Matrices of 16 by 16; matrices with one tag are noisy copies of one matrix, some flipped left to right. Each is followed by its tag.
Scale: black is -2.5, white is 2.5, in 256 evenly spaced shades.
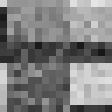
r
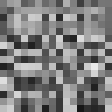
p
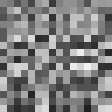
p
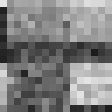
r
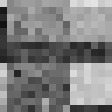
r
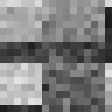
r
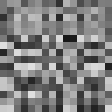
p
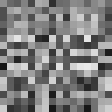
p
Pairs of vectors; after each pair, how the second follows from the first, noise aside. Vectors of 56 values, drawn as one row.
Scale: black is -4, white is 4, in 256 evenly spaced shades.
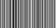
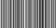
reversed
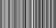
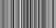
wrapped around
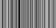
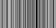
reversed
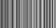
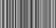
wrapped around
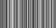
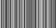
wrapped around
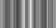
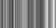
wrapped around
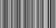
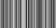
wrapped around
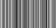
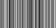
reversed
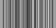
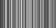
wrapped around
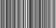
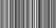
wrapped around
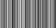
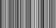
reversed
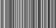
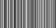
wrapped around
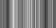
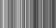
wrapped around
